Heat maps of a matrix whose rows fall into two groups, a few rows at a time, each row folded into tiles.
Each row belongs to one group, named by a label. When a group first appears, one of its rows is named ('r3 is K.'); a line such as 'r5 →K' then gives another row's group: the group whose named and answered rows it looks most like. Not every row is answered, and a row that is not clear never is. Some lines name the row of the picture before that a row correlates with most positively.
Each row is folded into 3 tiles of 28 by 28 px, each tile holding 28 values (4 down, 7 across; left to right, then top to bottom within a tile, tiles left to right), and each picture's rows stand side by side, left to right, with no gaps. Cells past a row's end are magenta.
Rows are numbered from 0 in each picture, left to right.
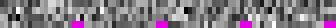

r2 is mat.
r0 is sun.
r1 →sun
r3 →sun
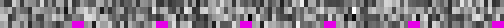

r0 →sun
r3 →sun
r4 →sun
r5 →sun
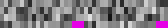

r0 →mat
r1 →mat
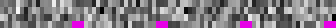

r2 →mat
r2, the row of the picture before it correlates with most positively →0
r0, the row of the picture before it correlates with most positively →1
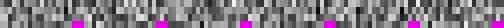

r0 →sun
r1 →sun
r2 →mat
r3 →sun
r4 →mat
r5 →sun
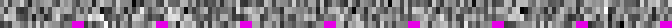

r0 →mat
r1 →mat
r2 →sun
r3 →sun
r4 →sun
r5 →sun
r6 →mat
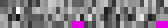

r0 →sun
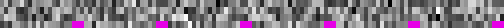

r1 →sun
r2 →mat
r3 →mat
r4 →sun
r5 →sun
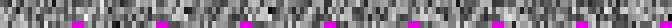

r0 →sun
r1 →sun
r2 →mat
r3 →mat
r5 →mat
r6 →sun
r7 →sun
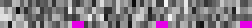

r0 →sun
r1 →mat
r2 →sun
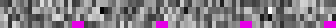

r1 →mat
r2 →sun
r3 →sun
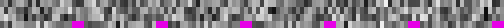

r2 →mat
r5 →mat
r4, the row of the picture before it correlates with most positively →0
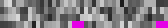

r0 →mat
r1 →mat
